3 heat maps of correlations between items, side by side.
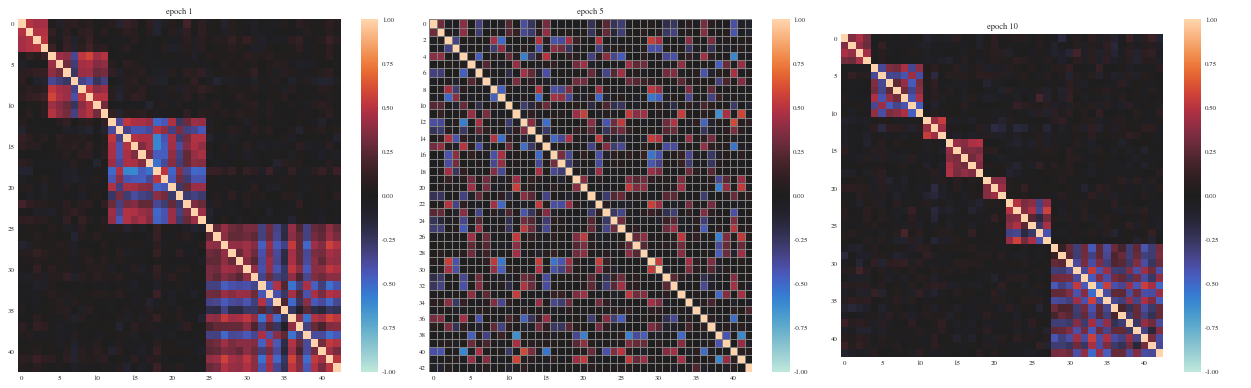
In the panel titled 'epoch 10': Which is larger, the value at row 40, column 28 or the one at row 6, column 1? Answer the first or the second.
the second
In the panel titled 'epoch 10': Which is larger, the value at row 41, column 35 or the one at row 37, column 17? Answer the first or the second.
the first
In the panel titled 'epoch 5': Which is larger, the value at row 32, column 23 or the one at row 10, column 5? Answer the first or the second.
the second
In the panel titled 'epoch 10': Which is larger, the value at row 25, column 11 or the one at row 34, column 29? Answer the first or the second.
the second
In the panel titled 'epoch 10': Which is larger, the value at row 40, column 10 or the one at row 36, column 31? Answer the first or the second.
the first
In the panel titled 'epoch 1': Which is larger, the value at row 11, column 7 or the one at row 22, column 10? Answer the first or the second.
the second
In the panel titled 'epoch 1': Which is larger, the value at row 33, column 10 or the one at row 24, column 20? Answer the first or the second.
the second
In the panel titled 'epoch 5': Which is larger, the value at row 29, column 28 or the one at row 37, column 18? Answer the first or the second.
the second
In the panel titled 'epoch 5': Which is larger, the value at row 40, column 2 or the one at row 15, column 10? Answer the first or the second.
the second
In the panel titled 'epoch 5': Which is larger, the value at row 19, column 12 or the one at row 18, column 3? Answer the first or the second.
the first
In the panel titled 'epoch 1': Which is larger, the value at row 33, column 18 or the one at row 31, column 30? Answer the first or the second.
the second
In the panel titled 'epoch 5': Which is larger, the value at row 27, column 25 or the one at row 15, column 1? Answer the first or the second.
the second
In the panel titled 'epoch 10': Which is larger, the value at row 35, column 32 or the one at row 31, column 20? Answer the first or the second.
the second
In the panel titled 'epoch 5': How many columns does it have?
43
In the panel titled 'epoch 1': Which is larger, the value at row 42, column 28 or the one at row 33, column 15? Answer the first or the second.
the first
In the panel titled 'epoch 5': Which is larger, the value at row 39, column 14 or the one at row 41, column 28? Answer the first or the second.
the second
